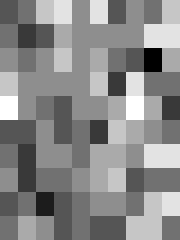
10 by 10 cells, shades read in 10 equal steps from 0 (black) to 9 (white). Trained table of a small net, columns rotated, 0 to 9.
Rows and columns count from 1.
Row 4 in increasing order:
2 4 4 5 5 5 5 7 7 8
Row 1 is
3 4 7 8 5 8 3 5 4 7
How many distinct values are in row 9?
6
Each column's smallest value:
3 2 1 3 4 2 2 3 0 2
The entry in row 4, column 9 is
4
